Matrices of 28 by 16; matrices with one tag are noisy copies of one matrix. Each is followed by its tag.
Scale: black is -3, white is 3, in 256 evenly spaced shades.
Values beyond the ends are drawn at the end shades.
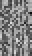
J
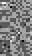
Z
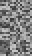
Z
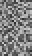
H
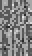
J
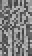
J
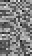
Z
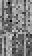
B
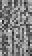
J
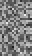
H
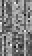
B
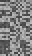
Z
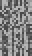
J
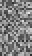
H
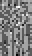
J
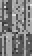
B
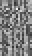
J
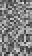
H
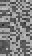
Z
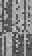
B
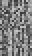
J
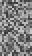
H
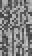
J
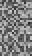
H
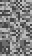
Z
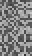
H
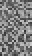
H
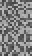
H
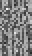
J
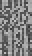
J
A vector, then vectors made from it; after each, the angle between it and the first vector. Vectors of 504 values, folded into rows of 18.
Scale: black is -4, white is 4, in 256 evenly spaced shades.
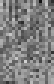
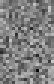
partly aligned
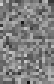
partly aligned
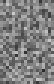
partly aligned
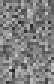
partly aligned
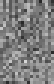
nearly parallel
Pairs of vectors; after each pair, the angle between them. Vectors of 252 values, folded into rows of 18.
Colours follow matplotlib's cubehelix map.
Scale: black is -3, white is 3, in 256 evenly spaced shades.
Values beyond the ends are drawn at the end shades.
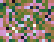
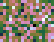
partly opposed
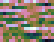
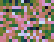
partly opposed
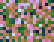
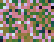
partly aligned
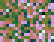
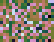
partly opposed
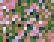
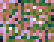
partly aligned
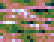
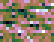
nearly opposite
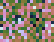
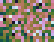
partly opposed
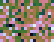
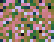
orthogonal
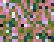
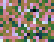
partly aligned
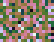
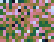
orthogonal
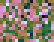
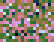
orthogonal
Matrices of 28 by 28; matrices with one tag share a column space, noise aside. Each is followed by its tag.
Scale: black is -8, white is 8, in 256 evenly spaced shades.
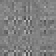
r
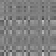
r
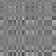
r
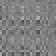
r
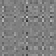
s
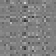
s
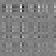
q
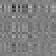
q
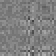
r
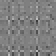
r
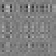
q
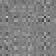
s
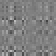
r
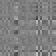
r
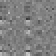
r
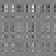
q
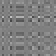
s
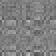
r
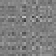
s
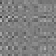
s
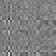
r
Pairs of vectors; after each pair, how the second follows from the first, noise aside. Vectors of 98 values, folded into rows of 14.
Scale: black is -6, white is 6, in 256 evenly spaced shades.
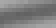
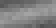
negated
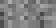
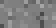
partly zeroed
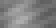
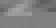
partly zeroed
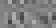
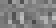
negated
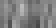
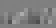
partly zeroed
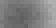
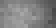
negated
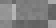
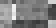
scaled up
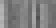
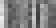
scaled up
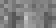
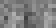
negated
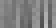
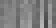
negated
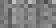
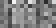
scaled up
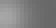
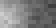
scaled up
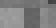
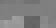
partly zeroed
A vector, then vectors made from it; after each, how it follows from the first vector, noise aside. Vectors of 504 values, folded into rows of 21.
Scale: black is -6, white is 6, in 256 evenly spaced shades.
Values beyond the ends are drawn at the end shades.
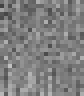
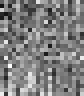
scaled up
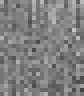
reversed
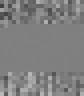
partly zeroed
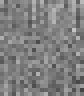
reversed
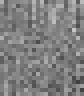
reversed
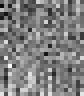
scaled up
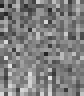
scaled up
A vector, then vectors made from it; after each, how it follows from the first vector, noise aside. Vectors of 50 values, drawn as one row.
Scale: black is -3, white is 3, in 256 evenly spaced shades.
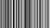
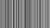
shrunk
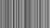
shrunk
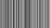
shrunk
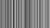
shrunk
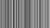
shrunk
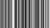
sign-scrambled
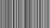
shrunk
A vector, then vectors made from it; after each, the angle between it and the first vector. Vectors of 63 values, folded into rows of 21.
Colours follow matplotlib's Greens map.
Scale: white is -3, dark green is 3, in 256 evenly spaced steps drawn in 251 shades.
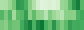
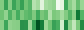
partly aligned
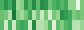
partly opposed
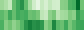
nearly parallel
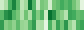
orthogonal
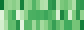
orthogonal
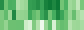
nearly opposite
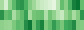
nearly parallel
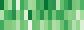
partly opposed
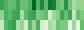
partly opposed
